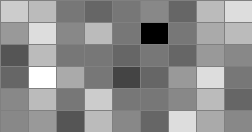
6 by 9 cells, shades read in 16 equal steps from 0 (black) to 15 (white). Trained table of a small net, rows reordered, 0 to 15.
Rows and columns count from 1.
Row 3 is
5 11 7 7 6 7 6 9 8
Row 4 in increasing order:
4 6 6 7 7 9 10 13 15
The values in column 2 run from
9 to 15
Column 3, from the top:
7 8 7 10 7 5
